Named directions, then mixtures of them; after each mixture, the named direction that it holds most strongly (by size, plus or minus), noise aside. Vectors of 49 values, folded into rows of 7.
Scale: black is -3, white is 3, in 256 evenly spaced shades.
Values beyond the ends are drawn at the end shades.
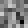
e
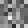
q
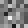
q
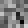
e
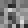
e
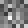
q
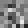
e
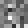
q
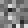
q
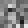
e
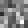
e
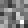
e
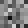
q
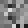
q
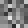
q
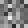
q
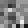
e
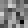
e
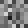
q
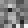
e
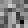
e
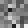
q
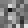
e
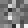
q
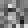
e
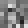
e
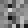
q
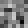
e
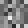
q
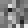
e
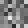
q
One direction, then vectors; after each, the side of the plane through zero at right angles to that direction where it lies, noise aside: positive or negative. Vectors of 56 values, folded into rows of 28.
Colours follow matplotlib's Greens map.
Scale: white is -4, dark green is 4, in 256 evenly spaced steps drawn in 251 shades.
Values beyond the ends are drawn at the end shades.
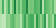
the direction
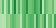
positive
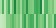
positive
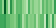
negative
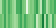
negative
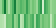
positive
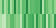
positive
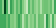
negative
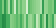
negative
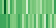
negative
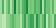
positive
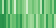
negative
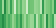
negative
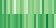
negative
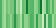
positive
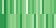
negative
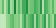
positive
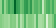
positive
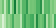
positive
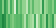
negative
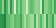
negative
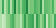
positive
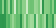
negative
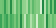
negative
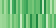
positive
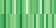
negative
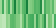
positive
